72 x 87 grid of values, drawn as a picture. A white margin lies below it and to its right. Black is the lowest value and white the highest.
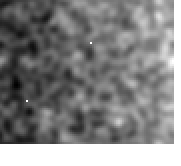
Histogram: bell-shaped. Lone odd cells: 2, each higher than its neighbours. Average level on the scale: 40%. Odd rows or columns: none. Slope: up to the right.
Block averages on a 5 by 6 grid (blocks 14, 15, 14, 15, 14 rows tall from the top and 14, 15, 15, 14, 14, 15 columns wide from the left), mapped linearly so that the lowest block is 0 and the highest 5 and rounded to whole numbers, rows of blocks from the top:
013335 / 012345 / 012234 / 012334 / 012234
